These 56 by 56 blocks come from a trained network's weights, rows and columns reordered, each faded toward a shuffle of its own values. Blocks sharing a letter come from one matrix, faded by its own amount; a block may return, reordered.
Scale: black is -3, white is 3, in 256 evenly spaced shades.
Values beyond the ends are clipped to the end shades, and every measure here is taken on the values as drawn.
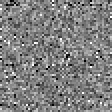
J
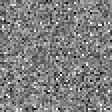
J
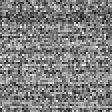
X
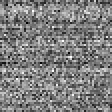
X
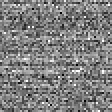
X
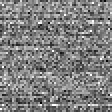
X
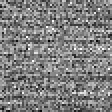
X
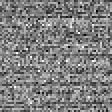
X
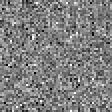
J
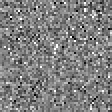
J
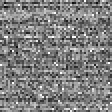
X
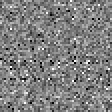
J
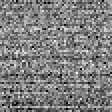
X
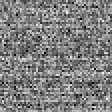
X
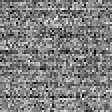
X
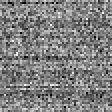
X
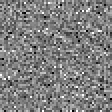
J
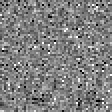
J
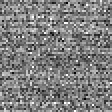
X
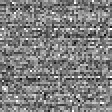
X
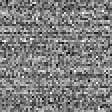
X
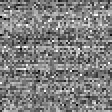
X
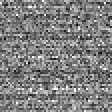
X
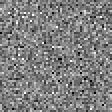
J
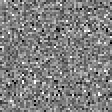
J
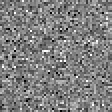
J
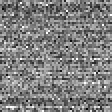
X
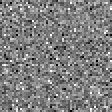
J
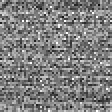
X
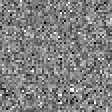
J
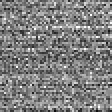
X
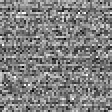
X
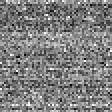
X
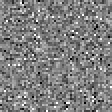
J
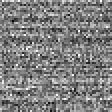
X
